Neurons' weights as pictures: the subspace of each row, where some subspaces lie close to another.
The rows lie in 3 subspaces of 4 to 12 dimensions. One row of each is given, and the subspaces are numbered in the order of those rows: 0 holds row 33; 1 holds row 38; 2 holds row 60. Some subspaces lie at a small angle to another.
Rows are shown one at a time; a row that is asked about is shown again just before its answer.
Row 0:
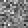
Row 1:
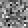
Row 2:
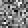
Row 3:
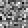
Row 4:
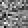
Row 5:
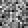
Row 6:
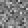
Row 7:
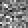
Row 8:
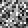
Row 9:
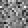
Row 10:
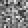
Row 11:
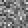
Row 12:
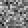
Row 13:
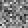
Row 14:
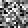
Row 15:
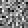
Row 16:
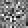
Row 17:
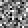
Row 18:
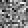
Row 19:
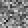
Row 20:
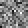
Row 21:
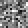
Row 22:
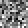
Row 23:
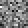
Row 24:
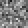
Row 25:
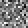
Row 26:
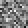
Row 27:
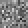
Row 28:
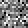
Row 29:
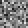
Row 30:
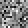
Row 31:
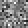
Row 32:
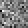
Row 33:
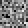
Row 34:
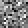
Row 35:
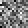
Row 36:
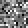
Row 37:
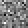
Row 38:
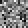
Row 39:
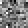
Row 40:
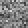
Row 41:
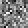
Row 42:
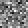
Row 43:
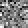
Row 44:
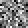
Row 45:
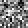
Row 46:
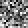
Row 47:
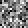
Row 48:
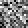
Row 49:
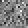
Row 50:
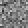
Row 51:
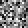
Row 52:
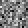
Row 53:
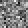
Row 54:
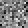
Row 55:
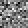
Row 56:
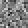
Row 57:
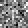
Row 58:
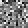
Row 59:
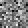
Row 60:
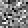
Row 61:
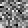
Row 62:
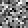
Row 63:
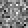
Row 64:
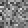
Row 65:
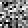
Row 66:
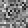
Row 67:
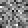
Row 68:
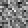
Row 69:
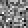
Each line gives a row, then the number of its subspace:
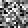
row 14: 0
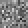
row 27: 0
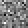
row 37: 0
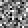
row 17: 1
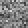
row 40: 0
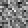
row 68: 2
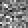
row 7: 0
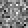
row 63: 0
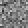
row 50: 0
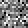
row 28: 0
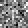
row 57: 2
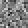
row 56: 0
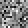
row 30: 0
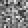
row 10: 2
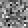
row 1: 0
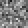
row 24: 0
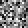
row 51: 1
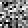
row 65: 0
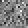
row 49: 0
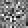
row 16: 0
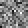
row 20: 2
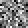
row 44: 1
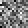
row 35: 1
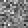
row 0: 0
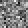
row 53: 1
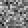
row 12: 1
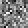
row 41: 0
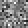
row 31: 0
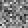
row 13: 2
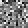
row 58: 0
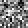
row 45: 0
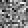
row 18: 0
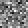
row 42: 1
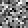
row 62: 1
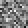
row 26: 0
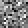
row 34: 1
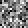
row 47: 1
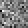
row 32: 0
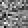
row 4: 0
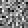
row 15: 0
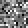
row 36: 0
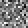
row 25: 0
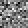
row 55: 1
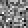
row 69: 1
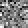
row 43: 0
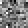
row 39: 0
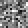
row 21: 1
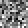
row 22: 2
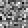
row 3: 1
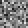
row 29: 0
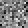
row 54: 0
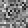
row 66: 0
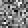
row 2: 2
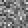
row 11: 0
